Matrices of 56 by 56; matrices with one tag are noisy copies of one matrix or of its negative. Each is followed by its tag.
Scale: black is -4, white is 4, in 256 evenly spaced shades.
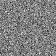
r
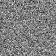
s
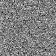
s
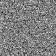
s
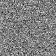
s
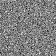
r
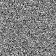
s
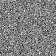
r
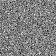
r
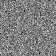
r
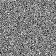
r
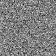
s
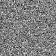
s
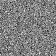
r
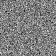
r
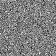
r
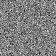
r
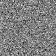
s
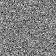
s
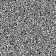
r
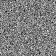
r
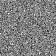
r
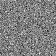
r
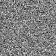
s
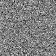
s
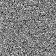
s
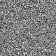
s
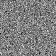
r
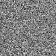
s
